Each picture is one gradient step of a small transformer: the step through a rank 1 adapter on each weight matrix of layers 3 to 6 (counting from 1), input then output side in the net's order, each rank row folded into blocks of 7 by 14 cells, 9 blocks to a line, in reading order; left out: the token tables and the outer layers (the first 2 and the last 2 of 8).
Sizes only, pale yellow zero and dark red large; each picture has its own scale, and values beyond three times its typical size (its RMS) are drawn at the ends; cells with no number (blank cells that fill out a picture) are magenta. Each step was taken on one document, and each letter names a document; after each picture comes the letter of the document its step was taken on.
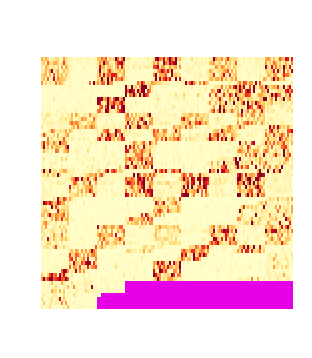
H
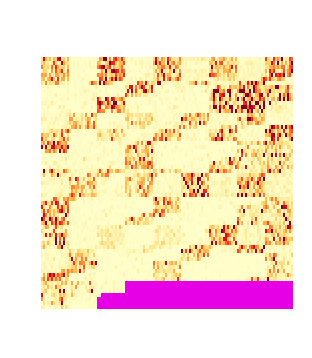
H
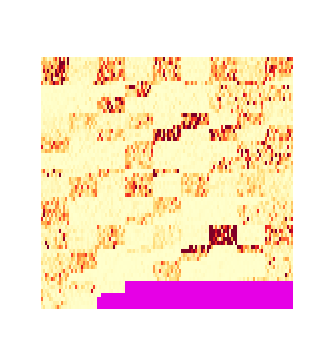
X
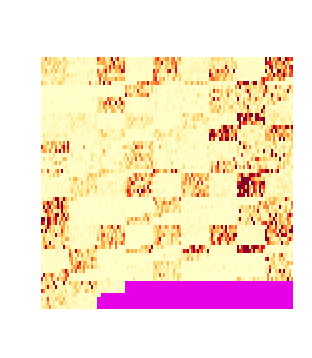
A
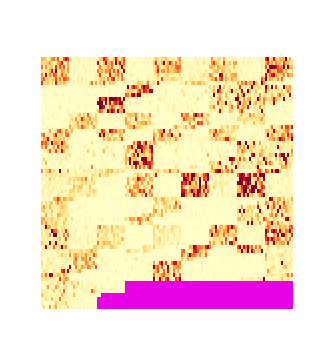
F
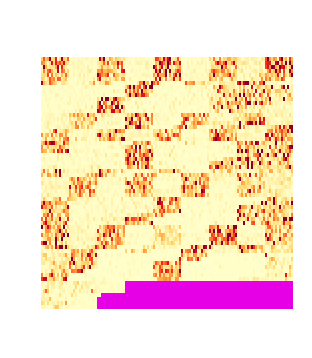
X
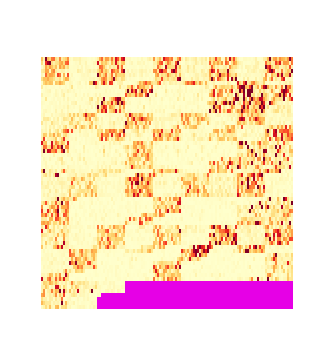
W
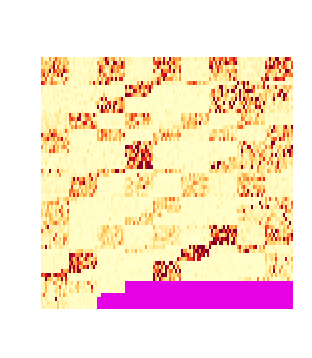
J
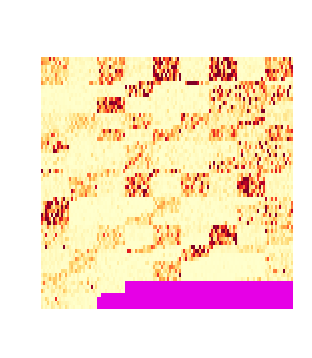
A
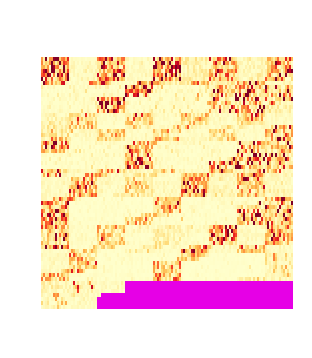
J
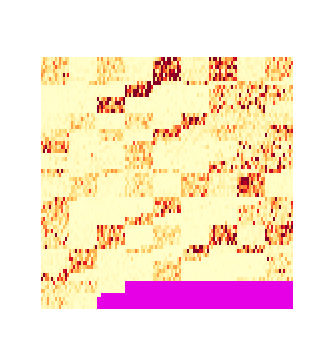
A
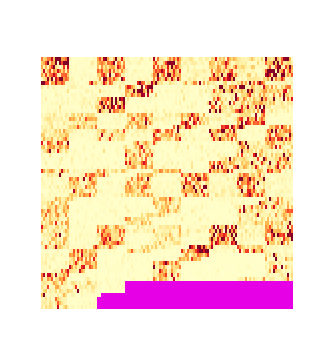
J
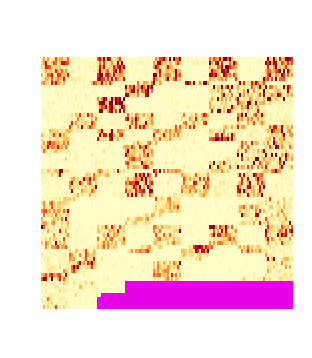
F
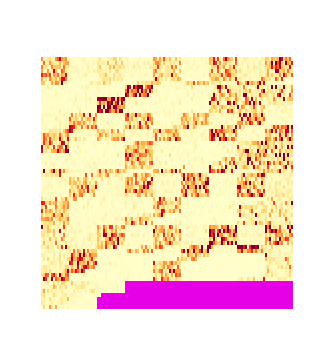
X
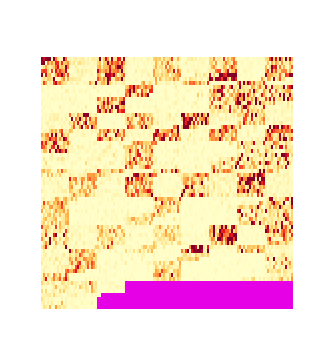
F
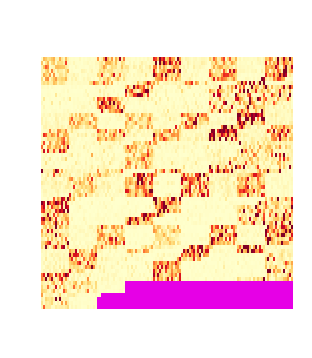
A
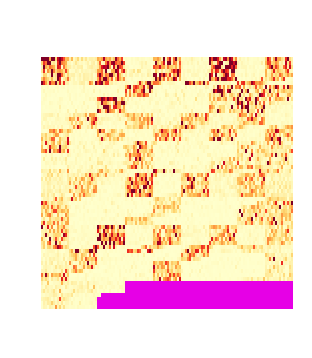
F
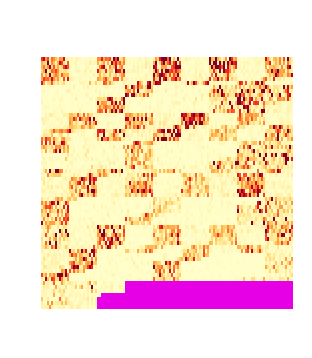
F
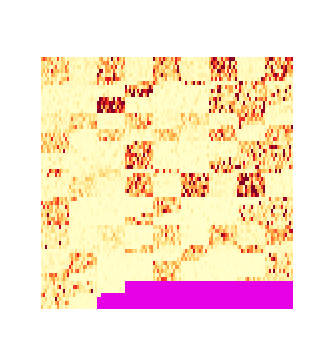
J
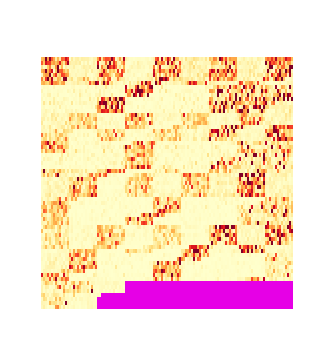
W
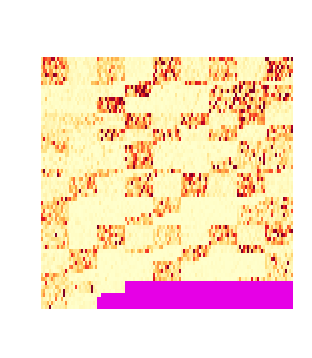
W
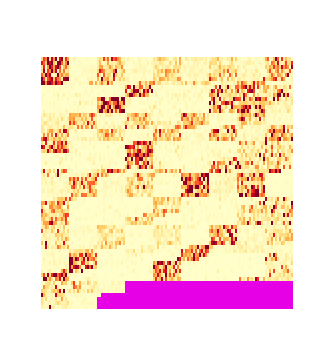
W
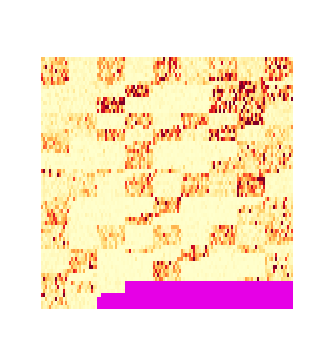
W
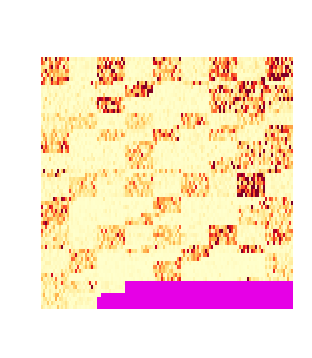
J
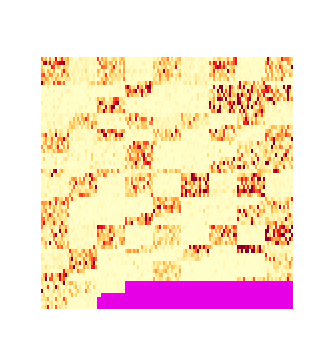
F
